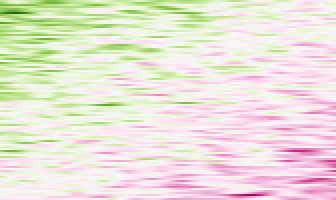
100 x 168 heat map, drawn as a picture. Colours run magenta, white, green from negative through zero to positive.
The grain runs across in streaks. The bottom right is the ninth with the lowest average. Neither half mirrors the other. The field climbs toward the top left. The ninth with the highest average is the top left.
